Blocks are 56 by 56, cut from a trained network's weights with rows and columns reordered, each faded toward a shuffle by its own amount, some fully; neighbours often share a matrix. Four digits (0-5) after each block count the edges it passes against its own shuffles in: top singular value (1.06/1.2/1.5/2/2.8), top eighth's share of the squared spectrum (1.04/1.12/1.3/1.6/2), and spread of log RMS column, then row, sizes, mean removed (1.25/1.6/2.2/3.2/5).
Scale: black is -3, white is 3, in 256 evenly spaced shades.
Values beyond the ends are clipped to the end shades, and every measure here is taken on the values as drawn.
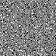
3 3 1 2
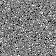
0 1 0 0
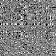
3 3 1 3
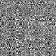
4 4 2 3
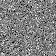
0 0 0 0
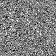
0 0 0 0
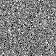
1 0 0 0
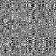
4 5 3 3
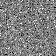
0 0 0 0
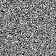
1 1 0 0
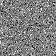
0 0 0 0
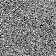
0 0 0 0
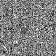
2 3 0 1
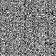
2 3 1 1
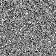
0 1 0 0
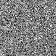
0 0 0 0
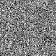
2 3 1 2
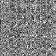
3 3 1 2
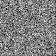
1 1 0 0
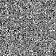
2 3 0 1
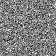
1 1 0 0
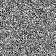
1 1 0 0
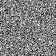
1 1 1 0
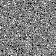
0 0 0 0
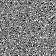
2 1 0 0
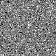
2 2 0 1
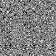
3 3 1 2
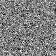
1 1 0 0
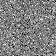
1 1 0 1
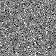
2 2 0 0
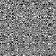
3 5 2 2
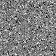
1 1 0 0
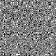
4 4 2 2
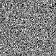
2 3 1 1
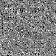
3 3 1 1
